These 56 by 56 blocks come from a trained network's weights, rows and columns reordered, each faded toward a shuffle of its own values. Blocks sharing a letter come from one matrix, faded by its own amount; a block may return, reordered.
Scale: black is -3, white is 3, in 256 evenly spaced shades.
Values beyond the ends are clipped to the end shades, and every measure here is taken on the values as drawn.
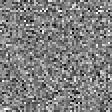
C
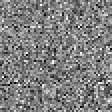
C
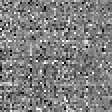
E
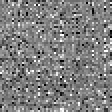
E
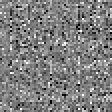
E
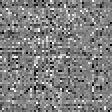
E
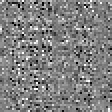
E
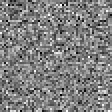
C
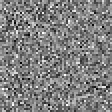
C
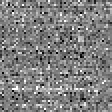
E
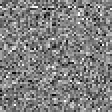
C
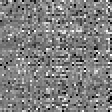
E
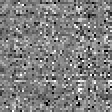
E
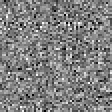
C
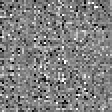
E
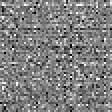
E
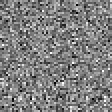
C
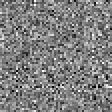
C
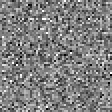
C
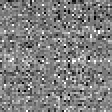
E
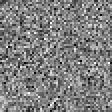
C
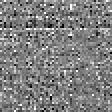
E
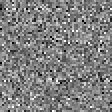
C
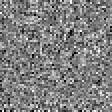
C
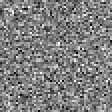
C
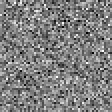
C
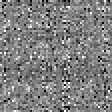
E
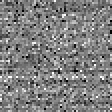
E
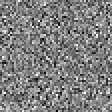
C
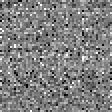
E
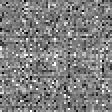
E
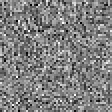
C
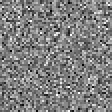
C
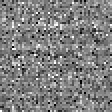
E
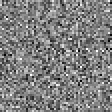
C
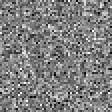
C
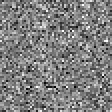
C
